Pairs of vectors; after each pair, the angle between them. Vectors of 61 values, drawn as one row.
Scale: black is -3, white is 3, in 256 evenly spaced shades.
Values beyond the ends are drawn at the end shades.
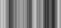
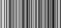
partly aligned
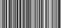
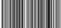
orthogonal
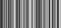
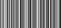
partly opposed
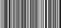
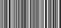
nearly parallel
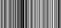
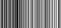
partly aligned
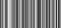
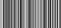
partly opposed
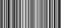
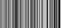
partly aligned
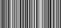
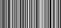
nearly parallel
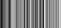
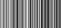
partly opposed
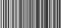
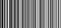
nearly opposite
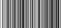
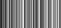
nearly opposite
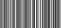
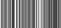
partly aligned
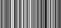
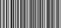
partly opposed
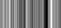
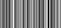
partly opposed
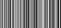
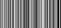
nearly parallel
